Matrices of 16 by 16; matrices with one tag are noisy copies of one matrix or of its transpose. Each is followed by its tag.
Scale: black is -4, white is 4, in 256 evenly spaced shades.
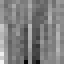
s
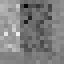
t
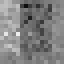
t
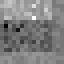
t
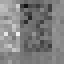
t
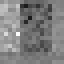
t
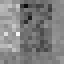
t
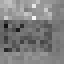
t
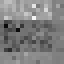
t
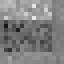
t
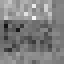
t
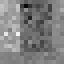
t
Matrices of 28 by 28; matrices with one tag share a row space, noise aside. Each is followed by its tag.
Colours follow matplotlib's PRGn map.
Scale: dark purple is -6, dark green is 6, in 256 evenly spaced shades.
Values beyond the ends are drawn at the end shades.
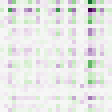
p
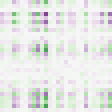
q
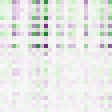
q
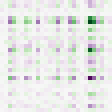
p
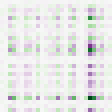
p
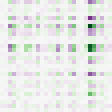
p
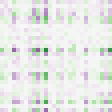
q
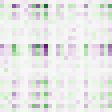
q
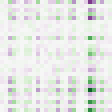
p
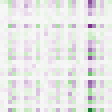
p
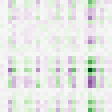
p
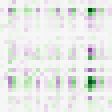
p
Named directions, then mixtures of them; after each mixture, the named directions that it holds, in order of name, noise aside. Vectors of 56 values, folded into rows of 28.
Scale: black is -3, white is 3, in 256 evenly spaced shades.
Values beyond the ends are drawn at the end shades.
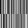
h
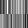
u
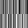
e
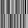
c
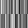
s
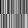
h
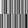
h, s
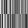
h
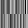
c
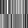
u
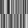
c, h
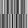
e, u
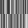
c, h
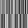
c, s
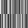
e, h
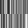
c, h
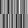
e, h
